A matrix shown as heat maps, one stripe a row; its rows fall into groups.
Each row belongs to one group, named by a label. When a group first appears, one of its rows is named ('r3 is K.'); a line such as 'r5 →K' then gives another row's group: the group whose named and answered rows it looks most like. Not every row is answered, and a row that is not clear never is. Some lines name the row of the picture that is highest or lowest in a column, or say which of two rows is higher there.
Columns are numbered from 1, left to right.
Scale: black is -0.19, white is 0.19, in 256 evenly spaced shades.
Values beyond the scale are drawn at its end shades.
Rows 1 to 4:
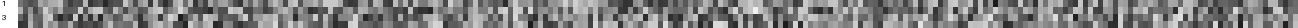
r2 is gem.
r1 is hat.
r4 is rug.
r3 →rug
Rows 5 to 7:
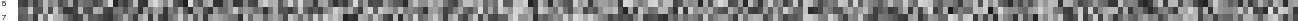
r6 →gem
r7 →hat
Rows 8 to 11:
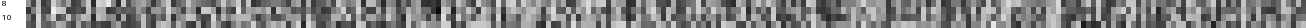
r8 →gem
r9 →gem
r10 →gem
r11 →rug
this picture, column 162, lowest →10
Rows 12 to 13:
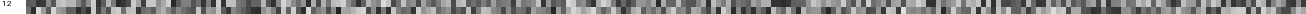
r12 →hat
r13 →rug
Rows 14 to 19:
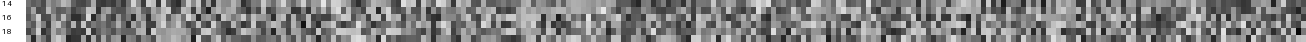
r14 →hat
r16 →gem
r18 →gem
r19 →rug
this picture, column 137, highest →16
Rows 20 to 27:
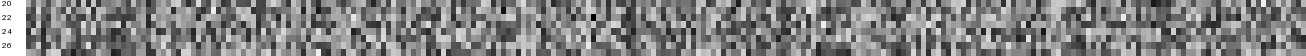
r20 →rug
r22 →gem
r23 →rug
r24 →hat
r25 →hat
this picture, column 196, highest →21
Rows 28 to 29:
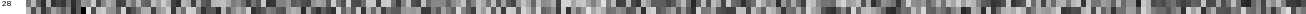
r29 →gem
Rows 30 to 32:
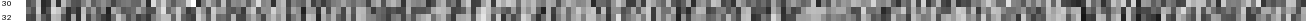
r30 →gem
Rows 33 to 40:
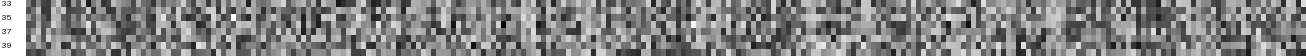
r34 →gem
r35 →rug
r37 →gem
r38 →hat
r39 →rug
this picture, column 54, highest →38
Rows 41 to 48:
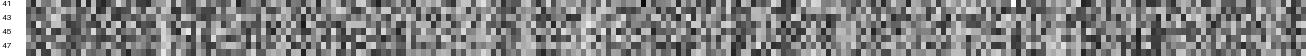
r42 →hat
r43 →gem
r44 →rug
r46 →rug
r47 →hat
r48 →rug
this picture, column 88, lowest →46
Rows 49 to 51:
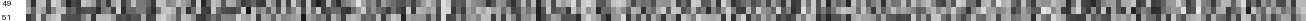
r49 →rug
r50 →rug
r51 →gem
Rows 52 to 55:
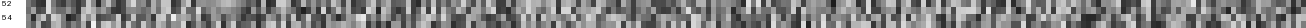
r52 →hat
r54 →rug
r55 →rug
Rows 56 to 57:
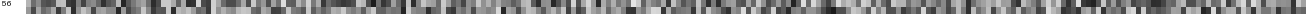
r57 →gem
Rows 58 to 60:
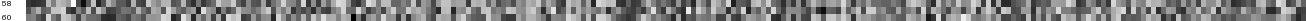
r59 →gem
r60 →hat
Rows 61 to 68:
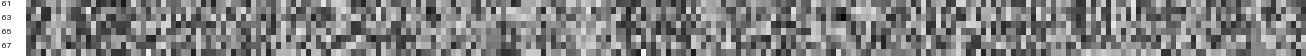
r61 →hat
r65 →hat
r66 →rug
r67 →rug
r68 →hat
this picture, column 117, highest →68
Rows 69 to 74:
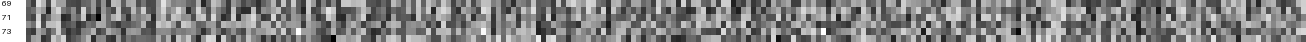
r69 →rug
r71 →rug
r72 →gem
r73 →rug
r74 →gem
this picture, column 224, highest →74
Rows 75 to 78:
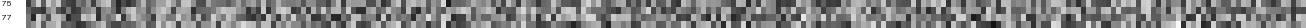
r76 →hat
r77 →rug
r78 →gem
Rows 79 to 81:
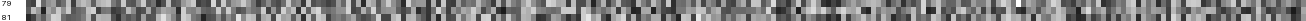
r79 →gem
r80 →hat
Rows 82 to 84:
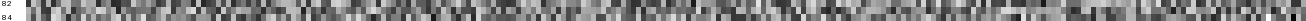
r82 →hat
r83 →gem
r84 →rug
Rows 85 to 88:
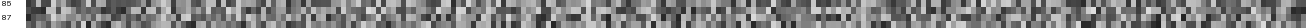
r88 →rug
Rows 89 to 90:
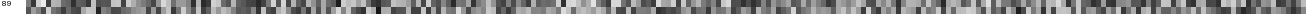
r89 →rug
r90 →hat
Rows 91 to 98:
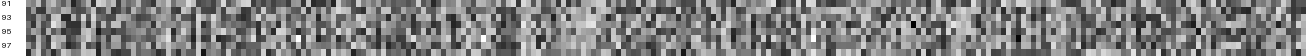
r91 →gem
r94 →rug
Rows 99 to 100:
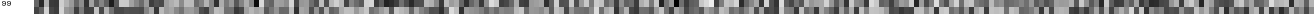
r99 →rug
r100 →gem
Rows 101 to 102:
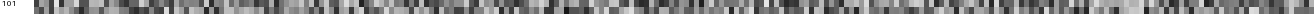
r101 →hat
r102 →gem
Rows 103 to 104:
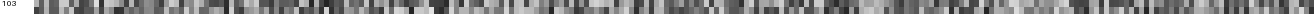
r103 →gem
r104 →gem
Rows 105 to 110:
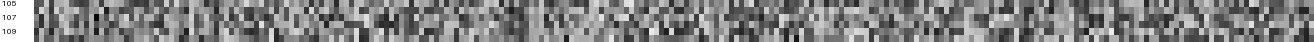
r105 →gem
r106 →hat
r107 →rug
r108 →rug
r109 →hat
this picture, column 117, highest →107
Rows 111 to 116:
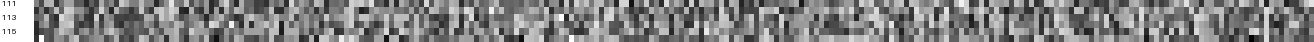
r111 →rug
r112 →hat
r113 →gem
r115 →gem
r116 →hat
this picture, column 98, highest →114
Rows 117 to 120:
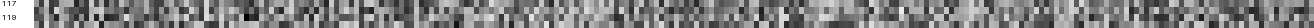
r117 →rug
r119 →rug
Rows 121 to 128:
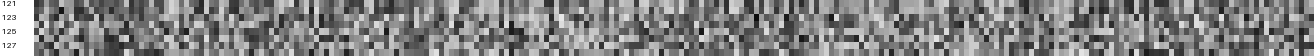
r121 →rug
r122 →rug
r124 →gem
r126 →rug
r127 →hat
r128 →rug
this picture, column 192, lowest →125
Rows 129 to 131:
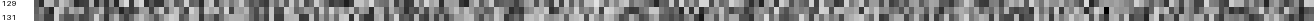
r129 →rug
